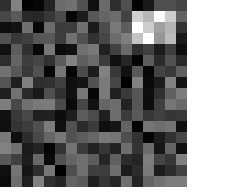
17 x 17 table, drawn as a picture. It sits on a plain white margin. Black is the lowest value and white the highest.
Mirror symmetry: none. Average level on the scale: 30%. Odd patch: higher, in the top right. Ninth with the highest average: top right.
